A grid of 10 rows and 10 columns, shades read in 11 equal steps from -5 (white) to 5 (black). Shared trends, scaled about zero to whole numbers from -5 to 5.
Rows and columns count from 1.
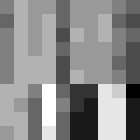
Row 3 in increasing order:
-2 -2 -2 -2 -1 -1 0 0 1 2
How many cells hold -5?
3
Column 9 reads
0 1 0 0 1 0 -3 -4 -4 -4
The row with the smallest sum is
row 3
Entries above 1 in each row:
0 1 1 1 2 2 3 3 3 3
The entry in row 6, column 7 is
-1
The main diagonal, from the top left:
0 -2 -1 -2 2 -2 3 -4 -4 4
